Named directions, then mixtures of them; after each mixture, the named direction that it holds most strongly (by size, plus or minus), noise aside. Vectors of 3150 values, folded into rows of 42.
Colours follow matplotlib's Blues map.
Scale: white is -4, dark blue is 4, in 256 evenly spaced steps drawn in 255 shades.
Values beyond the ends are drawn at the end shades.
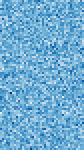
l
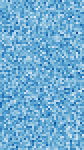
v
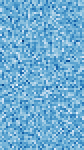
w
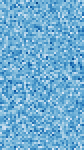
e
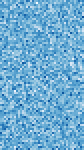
e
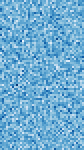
w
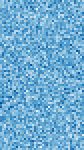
v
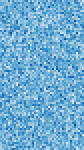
v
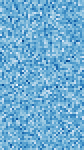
w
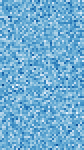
w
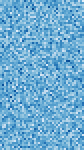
w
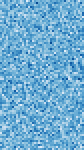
e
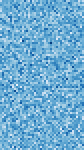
w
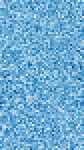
e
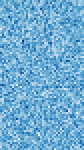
w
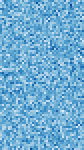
l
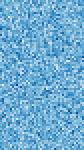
w
